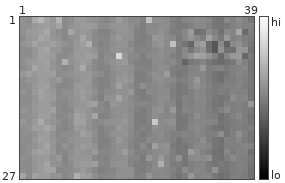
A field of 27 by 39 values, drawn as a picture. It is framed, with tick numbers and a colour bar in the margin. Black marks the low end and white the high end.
Roughest part: top right. Slope: up to the left. Stripes: upright, repeating 6 times. Odd rows or columns: none. Odd patch: rougher, in the top right.
